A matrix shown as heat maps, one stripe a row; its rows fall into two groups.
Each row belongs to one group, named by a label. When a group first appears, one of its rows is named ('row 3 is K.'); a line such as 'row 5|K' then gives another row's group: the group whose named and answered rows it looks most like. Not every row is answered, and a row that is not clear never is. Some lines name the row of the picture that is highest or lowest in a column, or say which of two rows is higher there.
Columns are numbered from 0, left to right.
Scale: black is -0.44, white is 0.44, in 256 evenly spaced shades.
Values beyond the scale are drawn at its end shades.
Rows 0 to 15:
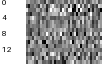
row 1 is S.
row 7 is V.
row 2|V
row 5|S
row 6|S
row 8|V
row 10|S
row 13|S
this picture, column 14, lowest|15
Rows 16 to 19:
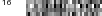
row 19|S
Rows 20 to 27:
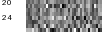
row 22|S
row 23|S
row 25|S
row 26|S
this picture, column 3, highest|27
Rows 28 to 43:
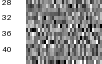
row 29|V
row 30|V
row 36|S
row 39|S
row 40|S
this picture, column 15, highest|35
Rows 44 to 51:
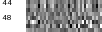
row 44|S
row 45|S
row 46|S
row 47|V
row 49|S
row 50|V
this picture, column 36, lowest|50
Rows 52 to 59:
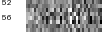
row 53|S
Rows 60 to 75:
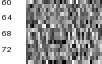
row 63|V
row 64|S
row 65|S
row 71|S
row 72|V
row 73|V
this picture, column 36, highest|75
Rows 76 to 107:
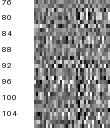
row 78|S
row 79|V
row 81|S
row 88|V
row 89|V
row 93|S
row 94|S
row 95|S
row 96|V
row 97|V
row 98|V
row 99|S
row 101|V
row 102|V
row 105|V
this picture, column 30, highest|95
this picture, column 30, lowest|81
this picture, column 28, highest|99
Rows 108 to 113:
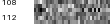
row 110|S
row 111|V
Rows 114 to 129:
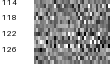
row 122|V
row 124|S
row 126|S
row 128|S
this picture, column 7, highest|128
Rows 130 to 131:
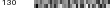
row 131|S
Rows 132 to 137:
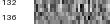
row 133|S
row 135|S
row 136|V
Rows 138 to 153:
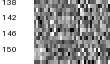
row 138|V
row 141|V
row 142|V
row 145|V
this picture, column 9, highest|146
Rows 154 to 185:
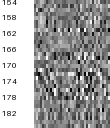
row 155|V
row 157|S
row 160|S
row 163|S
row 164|S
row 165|V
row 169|V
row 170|S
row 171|S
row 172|V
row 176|V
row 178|V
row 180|V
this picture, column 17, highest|172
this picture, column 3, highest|171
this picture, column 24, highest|176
